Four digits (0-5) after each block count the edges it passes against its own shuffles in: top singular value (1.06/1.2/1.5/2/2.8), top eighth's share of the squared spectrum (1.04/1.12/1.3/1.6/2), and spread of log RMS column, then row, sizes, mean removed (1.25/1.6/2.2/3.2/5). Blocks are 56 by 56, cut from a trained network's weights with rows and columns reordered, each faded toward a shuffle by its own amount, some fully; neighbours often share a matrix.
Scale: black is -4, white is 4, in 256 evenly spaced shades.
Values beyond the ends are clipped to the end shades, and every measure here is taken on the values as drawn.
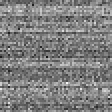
4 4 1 2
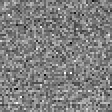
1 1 0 0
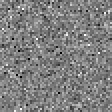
0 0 0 0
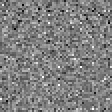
3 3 1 2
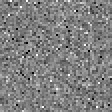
0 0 0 0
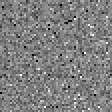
1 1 0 0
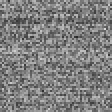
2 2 0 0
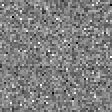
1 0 0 0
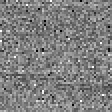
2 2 0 0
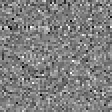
3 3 0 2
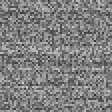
2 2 0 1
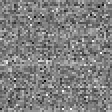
2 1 0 0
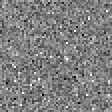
0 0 0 0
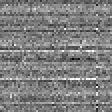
4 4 1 3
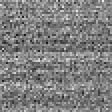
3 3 1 1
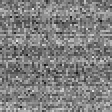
3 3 1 1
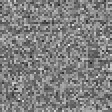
1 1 0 0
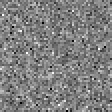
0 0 0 0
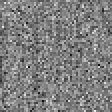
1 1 0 0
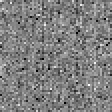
2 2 1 0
